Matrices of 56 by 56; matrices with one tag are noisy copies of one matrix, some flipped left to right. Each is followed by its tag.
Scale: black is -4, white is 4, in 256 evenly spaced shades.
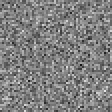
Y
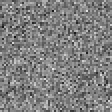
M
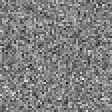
Y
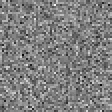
Y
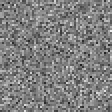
Y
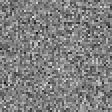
M
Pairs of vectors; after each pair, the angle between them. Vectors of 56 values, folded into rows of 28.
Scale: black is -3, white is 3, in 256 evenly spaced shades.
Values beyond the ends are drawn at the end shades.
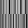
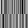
orthogonal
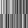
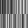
nearly opposite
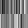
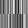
orthogonal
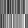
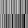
nearly opposite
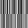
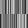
partly opposed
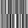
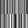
nearly opposite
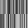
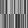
nearly opposite
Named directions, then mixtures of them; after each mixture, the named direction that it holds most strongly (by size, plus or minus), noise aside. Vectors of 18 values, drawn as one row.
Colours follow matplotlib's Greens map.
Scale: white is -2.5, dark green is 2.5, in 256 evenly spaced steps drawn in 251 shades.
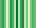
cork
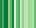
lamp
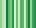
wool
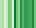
lamp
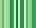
cork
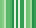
wool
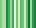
wool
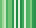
wool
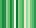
cork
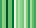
wool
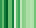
lamp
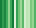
lamp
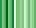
lamp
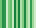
wool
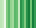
lamp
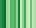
wool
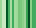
wool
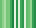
wool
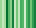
wool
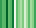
lamp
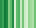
lamp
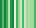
lamp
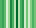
cork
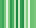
cork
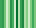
cork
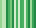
wool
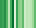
lamp
